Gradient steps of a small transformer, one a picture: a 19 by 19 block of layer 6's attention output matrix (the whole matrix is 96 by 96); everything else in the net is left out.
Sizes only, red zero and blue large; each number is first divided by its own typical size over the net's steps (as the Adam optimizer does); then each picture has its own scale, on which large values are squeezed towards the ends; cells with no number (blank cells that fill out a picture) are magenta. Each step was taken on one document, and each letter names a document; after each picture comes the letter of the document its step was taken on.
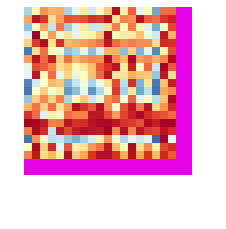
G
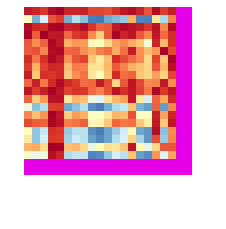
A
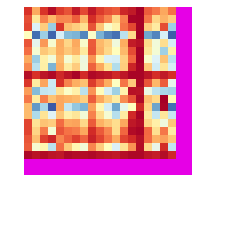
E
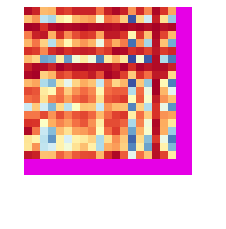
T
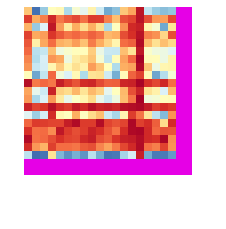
E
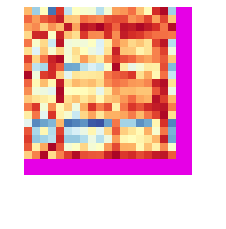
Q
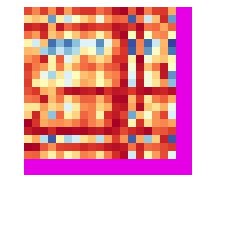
T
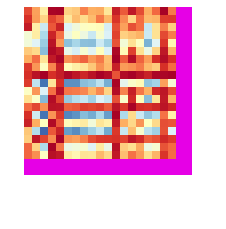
Q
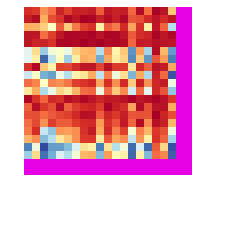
T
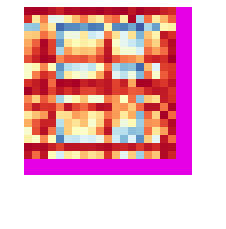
G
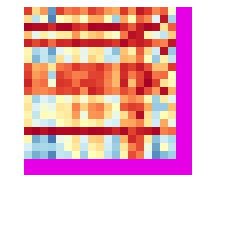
E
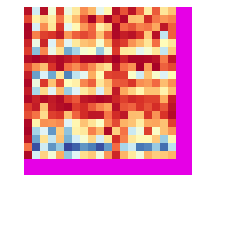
Q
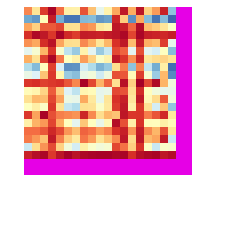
Q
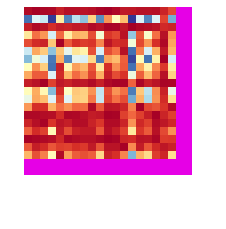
T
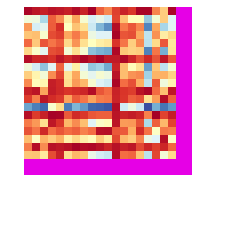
A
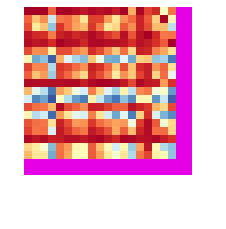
E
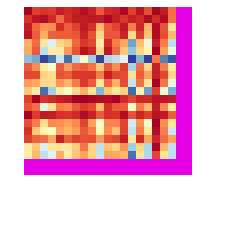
T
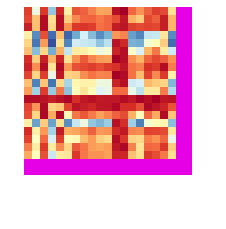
Q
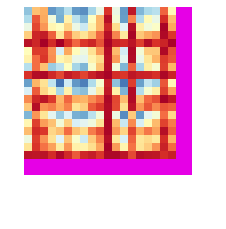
G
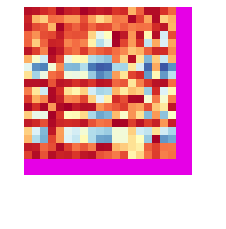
A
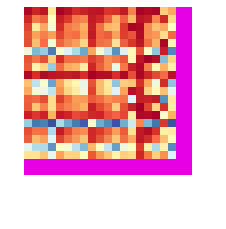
E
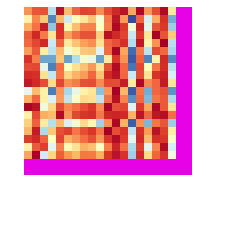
T
